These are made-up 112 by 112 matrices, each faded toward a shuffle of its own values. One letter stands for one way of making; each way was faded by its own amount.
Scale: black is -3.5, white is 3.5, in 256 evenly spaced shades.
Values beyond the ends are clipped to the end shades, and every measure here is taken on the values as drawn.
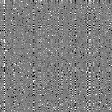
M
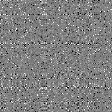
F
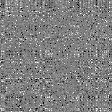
F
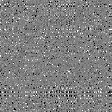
F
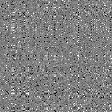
F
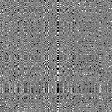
M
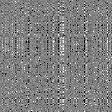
M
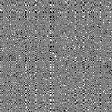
M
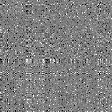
F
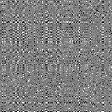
M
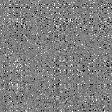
F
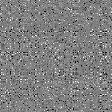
F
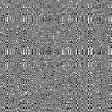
M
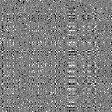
M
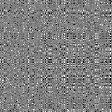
M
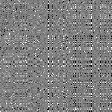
M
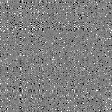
F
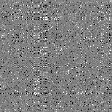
F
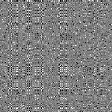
M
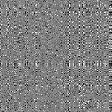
M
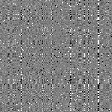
M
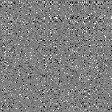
F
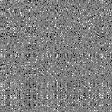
F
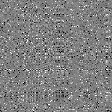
F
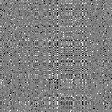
M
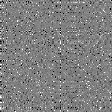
F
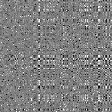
M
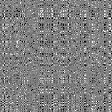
M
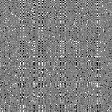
M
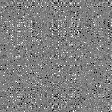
F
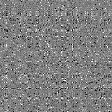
F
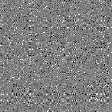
F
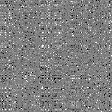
F
